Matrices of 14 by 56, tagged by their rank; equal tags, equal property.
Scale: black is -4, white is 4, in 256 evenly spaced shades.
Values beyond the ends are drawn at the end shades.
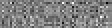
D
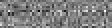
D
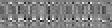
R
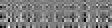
R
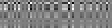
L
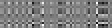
L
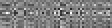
R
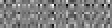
R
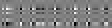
L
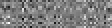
D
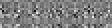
D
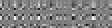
R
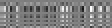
L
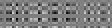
L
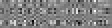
D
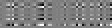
L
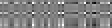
L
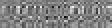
D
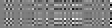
L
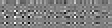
R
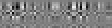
R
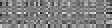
R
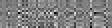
R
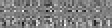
D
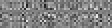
D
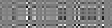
L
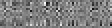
D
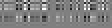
L
